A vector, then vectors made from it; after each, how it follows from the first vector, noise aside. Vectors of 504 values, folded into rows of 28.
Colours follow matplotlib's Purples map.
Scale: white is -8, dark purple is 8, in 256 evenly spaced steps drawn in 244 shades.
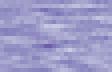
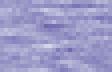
negated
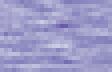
reversed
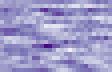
scaled up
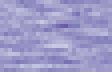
reversed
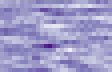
scaled up
